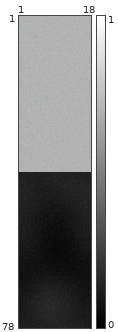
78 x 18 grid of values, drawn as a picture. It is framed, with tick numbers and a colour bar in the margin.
The table splits into 2 rows of 1 panel. Panel 1,1: high, flat. Panel 2,1: very low, smooth, faint in contrast.
